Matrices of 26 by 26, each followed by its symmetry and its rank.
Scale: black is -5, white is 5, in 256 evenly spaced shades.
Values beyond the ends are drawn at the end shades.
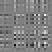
antisymmetric, rank two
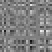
antisymmetric, rank two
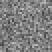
antisymmetric, full rank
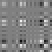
symmetric, rank one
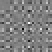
antisymmetric, rank two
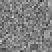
antisymmetric, full rank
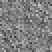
antisymmetric, full rank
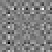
antisymmetric, rank two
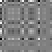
symmetric, rank one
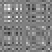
symmetric, rank two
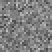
antisymmetric, full rank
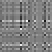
antisymmetric, rank two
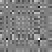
symmetric, rank two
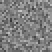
antisymmetric, full rank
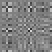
symmetric, rank two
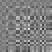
symmetric, rank two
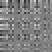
antisymmetric, rank two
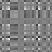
symmetric, rank one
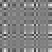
symmetric, rank one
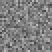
antisymmetric, full rank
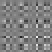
symmetric, rank one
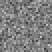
antisymmetric, full rank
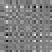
symmetric, rank two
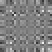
symmetric, rank two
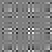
symmetric, rank one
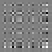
symmetric, rank one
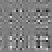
antisymmetric, rank two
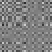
symmetric, rank two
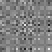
symmetric, rank two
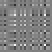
symmetric, rank one
